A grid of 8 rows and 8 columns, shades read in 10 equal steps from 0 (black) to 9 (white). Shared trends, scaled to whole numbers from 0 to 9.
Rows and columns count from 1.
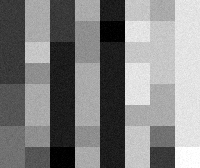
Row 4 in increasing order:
1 1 2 5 6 7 8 8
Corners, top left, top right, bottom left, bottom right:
2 8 4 9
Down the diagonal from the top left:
2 6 1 6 1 6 4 9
